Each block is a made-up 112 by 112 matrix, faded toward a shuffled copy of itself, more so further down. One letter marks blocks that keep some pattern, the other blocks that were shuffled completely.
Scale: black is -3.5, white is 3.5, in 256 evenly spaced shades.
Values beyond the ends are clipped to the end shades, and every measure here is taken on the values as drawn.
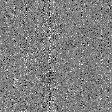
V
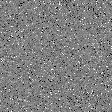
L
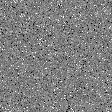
L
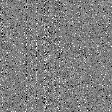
V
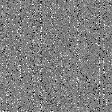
V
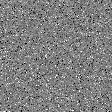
L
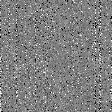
V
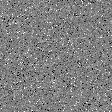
L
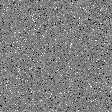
L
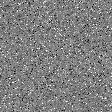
L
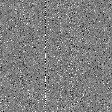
V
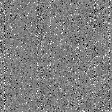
V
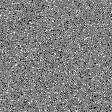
L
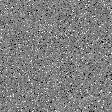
L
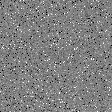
L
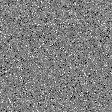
L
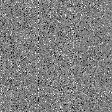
V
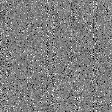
V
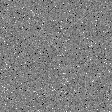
L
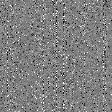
V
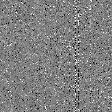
V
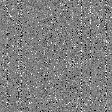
V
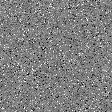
L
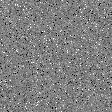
L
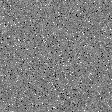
L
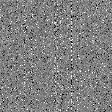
V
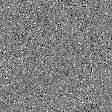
L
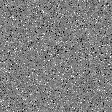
L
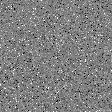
L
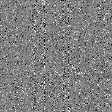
V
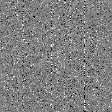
V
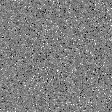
L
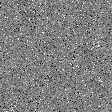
L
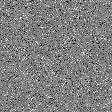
L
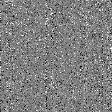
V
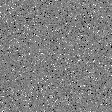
L
